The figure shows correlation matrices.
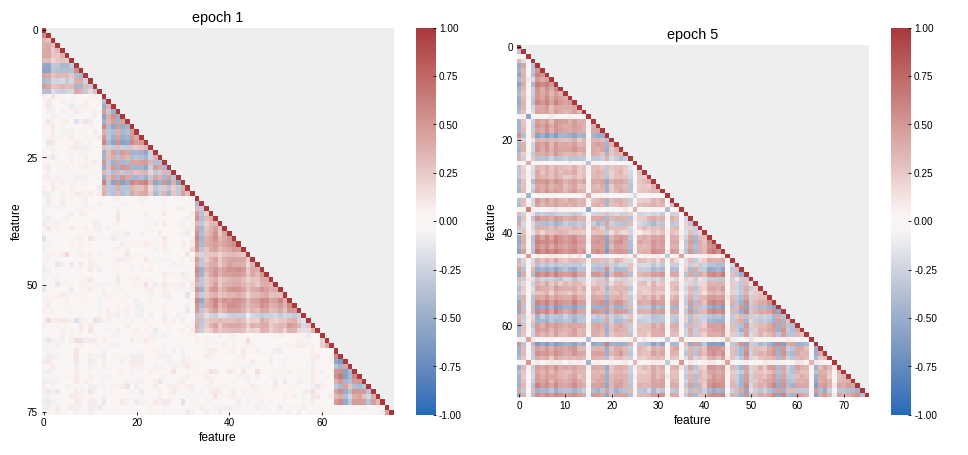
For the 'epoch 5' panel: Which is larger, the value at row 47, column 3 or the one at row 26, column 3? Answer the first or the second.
the first
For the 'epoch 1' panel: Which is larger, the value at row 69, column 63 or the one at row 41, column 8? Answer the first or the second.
the first
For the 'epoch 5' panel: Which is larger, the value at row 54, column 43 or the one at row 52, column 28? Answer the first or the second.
the first
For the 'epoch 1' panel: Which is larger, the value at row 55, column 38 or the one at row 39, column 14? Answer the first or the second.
the first
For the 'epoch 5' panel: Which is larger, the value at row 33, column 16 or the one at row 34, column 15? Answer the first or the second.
the first
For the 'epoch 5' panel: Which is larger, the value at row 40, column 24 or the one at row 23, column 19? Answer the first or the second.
the first
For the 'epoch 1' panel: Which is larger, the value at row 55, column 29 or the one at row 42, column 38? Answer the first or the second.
the second
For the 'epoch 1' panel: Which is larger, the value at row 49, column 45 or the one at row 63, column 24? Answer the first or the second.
the first
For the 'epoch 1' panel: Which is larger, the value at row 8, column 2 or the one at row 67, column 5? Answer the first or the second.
the second
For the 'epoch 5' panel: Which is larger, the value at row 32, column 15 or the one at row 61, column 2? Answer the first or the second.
the first
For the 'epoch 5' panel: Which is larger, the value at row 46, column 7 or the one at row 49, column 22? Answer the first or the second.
the second
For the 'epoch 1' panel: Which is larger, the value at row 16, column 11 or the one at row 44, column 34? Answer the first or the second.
the first
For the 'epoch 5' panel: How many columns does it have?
76
